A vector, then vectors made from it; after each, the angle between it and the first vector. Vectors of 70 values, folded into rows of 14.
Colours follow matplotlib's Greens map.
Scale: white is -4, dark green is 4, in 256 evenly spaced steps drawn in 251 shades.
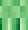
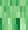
nearly parallel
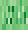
orthogonal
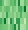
partly aligned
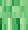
nearly parallel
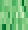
orthogonal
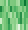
partly opposed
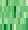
orthogonal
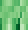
nearly parallel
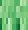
nearly parallel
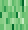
orthogonal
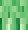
nearly parallel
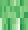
nearly opposite
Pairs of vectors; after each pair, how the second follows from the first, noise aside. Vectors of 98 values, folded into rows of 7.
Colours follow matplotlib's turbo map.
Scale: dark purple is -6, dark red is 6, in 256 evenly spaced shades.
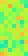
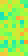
copied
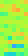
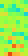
negated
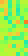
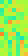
reversed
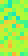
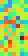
scaled up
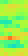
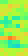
copied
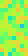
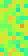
negated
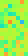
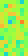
negated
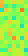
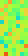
shuffled
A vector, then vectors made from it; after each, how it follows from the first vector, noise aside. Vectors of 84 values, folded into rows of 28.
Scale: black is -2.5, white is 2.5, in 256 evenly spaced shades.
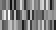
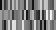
reversed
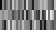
reversed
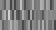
shrunk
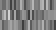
shrunk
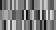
reversed
